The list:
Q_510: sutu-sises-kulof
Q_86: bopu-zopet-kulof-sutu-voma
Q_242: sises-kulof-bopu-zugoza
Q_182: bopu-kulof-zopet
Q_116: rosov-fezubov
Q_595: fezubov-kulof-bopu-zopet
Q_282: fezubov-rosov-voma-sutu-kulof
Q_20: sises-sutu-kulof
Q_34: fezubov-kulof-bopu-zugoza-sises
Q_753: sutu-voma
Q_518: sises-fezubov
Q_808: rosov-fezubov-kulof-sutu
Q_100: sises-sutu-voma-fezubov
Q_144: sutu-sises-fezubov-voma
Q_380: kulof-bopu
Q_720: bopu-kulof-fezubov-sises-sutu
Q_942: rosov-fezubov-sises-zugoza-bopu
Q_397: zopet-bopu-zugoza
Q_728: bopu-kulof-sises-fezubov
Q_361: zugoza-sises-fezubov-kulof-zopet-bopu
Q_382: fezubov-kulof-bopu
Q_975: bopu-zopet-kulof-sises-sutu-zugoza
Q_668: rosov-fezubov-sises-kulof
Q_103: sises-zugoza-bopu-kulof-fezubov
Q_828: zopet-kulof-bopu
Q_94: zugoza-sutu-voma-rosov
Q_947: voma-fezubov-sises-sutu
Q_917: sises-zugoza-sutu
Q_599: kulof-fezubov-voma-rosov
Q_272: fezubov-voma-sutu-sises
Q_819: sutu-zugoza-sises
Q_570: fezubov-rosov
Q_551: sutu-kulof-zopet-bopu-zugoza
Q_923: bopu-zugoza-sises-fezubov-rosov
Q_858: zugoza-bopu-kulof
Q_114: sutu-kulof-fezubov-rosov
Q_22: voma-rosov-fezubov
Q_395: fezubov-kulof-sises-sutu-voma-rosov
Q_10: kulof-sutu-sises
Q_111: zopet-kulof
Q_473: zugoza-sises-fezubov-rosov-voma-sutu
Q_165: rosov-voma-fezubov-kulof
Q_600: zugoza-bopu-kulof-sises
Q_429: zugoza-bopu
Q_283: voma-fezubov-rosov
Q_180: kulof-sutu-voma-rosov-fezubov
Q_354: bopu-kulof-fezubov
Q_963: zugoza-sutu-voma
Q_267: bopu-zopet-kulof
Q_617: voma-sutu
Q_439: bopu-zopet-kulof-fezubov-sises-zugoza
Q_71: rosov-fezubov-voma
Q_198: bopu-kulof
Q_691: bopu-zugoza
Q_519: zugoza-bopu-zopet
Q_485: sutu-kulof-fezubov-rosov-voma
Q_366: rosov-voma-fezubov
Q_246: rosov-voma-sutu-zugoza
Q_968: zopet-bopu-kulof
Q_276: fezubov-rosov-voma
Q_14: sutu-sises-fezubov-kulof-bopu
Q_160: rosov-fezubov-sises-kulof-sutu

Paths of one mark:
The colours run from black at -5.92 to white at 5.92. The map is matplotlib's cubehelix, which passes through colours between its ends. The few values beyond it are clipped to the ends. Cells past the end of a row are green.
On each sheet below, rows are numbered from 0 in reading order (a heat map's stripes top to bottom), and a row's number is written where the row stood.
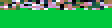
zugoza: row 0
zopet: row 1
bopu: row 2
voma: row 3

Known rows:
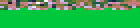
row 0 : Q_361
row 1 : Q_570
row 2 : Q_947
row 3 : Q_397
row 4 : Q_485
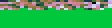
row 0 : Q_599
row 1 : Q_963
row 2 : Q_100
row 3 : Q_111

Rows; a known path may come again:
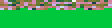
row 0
Q_947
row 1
Q_808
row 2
Q_114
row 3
Q_282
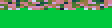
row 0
Q_361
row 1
Q_917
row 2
Q_14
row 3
Q_272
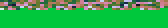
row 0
Q_753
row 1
Q_942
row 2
Q_34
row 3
Q_180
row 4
Q_691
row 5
Q_395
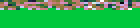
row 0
Q_963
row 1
Q_599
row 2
Q_473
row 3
Q_116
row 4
Q_595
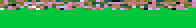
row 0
Q_617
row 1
Q_518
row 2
Q_668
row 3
Q_397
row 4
Q_276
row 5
Q_382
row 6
Q_858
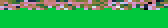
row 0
Q_600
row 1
Q_485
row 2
Q_100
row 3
Q_160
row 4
Q_22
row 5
Q_380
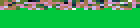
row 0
Q_246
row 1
Q_71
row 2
Q_519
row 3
Q_10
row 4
Q_283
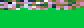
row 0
Q_111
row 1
Q_570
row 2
Q_720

